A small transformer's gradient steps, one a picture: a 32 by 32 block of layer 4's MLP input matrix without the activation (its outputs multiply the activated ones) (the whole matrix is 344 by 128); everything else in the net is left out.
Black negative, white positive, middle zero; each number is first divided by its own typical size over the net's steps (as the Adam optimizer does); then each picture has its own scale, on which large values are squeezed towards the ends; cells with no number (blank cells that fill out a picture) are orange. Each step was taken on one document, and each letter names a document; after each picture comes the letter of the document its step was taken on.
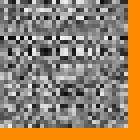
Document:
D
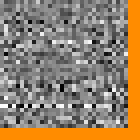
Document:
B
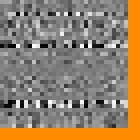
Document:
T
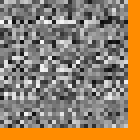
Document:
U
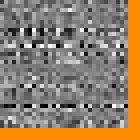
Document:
T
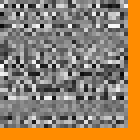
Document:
U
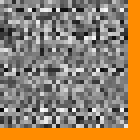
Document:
D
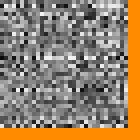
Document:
U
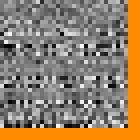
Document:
T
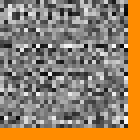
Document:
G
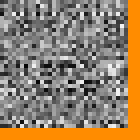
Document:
U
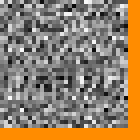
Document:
B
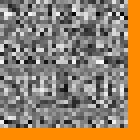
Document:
G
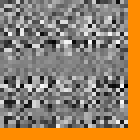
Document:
T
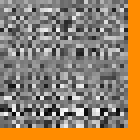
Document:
D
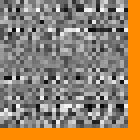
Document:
D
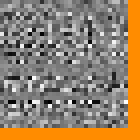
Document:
T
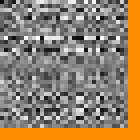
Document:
D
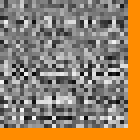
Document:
U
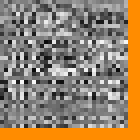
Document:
U
